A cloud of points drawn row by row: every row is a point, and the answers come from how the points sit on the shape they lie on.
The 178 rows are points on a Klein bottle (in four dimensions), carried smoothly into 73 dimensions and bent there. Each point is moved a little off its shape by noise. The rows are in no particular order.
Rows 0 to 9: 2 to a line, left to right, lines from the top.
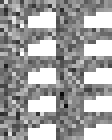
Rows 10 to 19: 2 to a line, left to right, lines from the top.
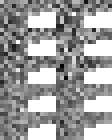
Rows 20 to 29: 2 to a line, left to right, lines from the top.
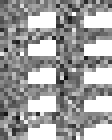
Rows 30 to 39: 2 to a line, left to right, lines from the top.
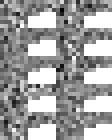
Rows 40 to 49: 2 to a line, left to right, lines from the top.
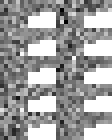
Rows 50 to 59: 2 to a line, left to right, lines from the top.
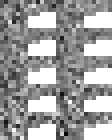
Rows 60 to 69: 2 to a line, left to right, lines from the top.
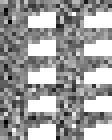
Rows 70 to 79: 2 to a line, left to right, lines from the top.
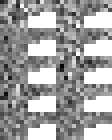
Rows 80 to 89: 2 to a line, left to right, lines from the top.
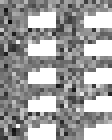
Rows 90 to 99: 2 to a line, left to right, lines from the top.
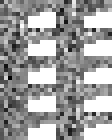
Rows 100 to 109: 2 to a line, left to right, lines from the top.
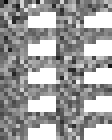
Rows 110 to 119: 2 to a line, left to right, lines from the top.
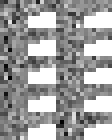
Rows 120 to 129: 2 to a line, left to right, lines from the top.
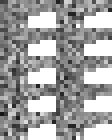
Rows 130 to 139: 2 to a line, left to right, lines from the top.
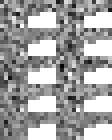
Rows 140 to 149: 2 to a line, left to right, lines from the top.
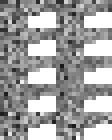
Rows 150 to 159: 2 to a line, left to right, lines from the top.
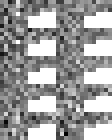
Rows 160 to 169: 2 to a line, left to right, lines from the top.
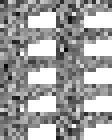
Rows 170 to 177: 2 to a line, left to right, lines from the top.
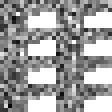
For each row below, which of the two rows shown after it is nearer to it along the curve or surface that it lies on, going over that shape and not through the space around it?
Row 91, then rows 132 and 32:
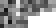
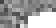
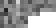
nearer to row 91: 32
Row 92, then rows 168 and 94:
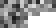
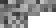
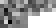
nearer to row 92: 94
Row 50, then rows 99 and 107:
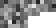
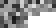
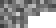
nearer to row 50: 107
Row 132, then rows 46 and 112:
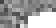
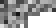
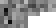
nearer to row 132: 112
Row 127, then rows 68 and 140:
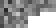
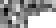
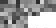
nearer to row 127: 140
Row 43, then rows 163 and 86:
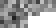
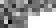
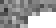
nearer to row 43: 163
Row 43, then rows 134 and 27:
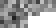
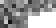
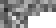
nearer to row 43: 134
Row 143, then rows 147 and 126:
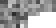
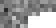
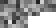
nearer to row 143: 147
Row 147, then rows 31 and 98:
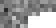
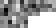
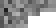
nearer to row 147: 98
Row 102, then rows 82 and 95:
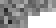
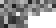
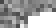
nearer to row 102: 82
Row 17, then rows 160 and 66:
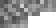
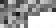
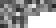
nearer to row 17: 66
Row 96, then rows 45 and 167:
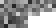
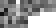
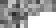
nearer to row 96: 167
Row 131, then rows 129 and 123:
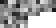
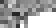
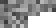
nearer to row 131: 129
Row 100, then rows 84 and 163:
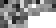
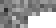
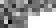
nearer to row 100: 163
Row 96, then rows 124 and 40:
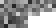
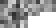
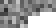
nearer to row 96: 124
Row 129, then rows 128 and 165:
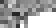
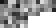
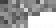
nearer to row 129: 128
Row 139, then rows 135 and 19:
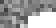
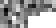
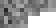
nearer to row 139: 19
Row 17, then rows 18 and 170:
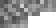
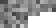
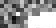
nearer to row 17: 18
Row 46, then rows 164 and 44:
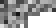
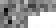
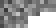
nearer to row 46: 164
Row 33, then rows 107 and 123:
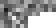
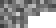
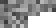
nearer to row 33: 123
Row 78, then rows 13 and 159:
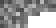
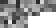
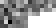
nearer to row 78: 13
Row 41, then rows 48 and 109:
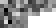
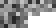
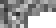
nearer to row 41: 48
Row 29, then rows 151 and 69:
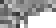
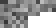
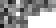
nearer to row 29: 151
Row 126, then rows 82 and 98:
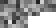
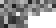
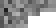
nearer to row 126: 98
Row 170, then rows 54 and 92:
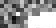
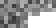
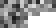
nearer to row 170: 92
